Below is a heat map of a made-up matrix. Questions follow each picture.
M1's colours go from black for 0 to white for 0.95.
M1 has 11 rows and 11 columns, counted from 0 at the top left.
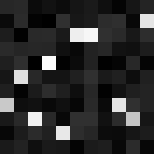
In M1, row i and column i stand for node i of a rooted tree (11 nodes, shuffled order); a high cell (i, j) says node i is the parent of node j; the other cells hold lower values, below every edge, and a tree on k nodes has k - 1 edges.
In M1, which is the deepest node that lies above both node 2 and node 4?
8
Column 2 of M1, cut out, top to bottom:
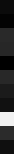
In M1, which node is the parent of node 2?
8
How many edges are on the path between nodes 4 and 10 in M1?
6
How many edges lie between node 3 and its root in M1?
4
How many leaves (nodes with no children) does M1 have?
4
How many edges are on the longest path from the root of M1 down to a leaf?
5
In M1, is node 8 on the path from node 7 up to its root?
no
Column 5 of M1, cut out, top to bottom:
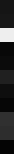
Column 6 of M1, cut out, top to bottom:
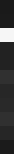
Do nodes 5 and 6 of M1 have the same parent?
yes
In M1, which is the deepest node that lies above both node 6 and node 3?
8
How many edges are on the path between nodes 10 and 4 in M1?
6
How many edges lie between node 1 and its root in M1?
4
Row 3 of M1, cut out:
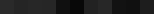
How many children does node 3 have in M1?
0
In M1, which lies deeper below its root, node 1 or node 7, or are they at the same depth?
node 1
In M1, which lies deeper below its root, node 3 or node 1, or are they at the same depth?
the same depth
